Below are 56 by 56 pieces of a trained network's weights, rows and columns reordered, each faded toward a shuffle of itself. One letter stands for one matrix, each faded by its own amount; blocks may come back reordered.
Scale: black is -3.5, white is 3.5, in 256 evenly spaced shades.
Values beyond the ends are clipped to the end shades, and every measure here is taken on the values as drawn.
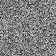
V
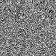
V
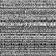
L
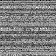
L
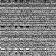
L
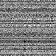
L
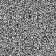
V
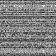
L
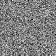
V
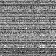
L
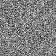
V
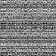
L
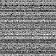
L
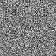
V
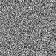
V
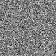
V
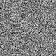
V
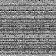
L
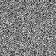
V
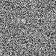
V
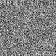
V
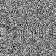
V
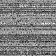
L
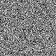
V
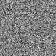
V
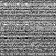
L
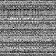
L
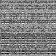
L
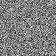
V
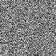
V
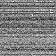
L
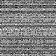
L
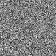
V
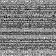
L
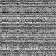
L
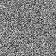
V
